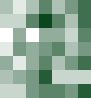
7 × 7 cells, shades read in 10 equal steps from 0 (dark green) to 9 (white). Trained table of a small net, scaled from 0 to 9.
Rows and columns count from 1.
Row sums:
35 28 43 34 33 37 29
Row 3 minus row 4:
1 1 4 1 2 1 -1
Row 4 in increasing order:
3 4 4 4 5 6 8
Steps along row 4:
down up down down up down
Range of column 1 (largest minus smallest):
4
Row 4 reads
8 4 5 4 3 6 4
